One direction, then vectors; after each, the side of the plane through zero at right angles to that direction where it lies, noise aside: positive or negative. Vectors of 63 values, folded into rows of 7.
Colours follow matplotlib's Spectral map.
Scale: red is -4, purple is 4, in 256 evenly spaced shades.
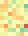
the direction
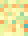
negative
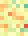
positive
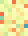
negative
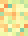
positive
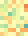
negative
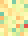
positive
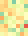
positive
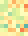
negative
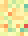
positive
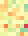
positive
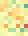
positive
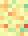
positive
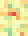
positive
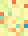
negative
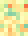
negative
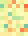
negative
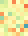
negative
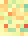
positive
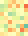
negative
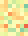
positive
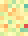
positive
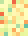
negative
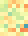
negative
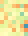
negative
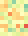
positive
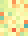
negative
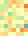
negative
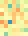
positive
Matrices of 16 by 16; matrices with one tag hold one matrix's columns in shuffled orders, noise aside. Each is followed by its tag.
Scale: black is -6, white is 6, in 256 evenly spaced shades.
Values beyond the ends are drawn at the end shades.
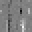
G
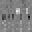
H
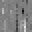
G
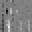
G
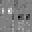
H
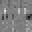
H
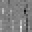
G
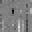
G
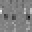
H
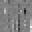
G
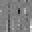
G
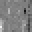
G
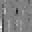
G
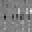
H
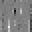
G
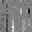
G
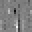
G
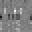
H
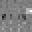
H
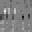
H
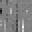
G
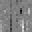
G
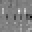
H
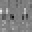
H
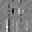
G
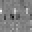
H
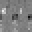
H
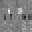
H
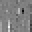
G
